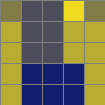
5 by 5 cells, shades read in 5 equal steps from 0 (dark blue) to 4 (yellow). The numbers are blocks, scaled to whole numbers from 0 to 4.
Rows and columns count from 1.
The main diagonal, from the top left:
2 1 1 0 3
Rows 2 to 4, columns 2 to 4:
1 1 3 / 1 1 3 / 0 0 0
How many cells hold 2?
2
